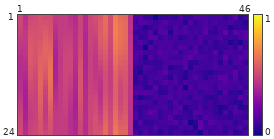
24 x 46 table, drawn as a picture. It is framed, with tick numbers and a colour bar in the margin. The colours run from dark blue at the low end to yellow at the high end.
The table splits into one row of 2 panels. Panel 1,1: middling, streaked downward. Panel 1,2: very low, fine-grained, faint in contrast.
